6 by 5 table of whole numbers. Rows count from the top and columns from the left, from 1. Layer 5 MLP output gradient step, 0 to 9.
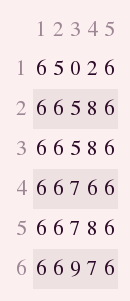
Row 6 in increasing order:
6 6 6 7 9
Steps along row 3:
same down up down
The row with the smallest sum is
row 1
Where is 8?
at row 2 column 4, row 3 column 4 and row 5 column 4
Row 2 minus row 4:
0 0 -2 2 0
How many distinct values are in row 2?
3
